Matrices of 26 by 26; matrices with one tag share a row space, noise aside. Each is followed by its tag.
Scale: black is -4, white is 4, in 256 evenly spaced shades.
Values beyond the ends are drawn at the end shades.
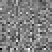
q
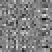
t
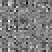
t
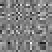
q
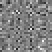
q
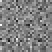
q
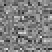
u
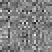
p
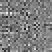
p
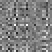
t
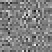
p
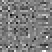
t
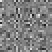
q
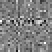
q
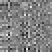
p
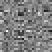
u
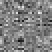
u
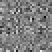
q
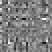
t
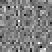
q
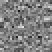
u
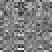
u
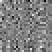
q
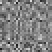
q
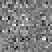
t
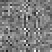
p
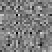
q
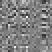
t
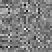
p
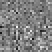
q
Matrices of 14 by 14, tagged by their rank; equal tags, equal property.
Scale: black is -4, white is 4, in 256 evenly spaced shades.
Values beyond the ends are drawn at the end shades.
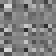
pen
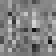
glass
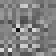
glass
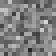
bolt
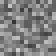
bolt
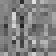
glass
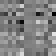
pen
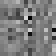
glass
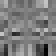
pen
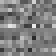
glass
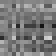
pen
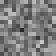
bolt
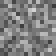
bolt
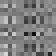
pen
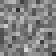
bolt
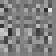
pen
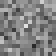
bolt
